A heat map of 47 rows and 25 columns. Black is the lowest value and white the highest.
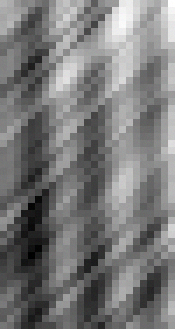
Stripes running up and down repeat 3 times from left to right. The ninth with the highest average is the top right. Values rise toward the top right. The bottom left is the ninth with the lowest average. The values follow a bell shape.
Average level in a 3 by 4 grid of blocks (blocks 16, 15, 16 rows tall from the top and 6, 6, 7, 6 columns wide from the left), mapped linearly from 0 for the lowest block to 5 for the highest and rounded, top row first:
2555 / 1334 / 0222
